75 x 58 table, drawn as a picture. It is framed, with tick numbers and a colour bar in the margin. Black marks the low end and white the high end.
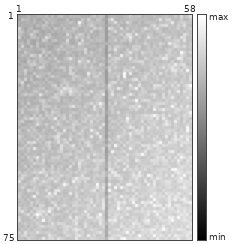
There are no regular stripes. Overall the values sit about 80% of the way up the scale. The halves do not mirror each other. Column 30 differs from the columns beside it. Values rise toward the bottom right.
